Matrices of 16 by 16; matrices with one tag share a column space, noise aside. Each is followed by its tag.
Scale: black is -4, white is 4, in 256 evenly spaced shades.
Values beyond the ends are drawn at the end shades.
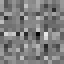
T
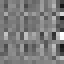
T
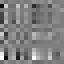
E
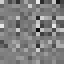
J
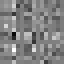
T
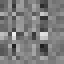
T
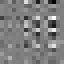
J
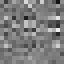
J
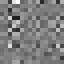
J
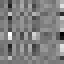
T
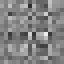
T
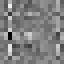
T
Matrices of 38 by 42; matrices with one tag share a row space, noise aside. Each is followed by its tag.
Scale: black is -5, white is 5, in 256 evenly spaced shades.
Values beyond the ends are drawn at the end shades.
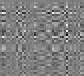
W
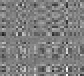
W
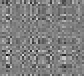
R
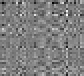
W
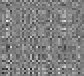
R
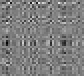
R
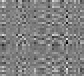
W
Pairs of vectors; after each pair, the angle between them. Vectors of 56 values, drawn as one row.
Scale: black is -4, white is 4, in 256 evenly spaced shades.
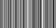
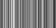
partly aligned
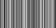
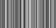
orthogonal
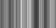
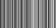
orthogonal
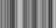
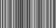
partly opposed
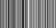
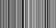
nearly parallel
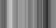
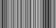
partly aligned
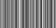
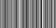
nearly parallel
